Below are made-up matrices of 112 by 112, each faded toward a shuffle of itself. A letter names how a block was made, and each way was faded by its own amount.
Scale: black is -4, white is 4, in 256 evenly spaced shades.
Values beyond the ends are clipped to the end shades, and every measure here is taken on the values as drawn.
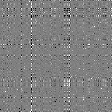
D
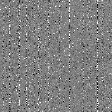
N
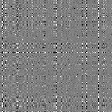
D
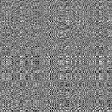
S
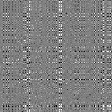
D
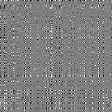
D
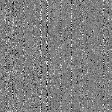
N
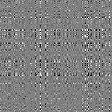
D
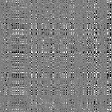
D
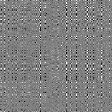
D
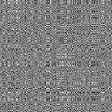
S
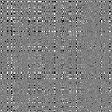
D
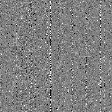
N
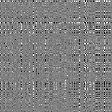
D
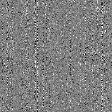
N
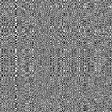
S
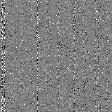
N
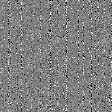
N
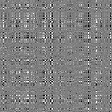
D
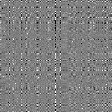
D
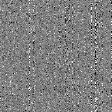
N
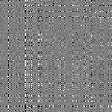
D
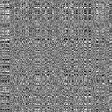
S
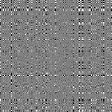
D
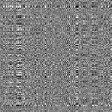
S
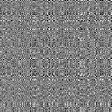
S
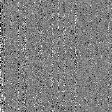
N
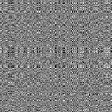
S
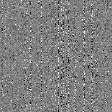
N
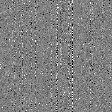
N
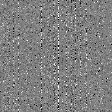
N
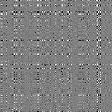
D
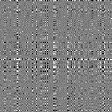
D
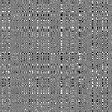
D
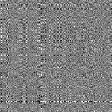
S
